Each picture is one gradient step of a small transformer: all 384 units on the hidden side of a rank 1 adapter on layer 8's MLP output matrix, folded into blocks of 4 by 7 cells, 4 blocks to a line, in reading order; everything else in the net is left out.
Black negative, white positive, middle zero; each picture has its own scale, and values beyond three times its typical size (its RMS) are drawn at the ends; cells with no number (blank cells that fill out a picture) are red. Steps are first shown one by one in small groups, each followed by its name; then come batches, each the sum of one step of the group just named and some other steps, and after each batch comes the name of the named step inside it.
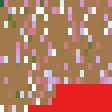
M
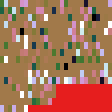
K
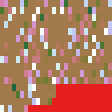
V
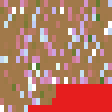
V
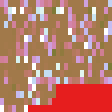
V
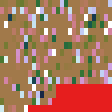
K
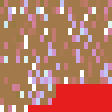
M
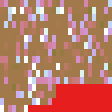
V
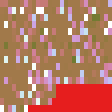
K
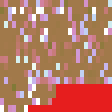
V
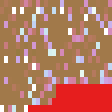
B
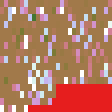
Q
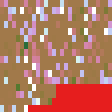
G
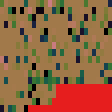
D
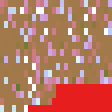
G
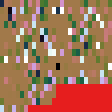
B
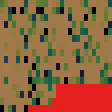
D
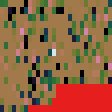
D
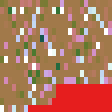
B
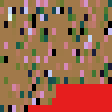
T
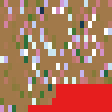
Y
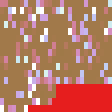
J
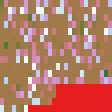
Y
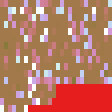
J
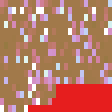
J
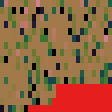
T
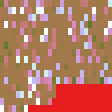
J
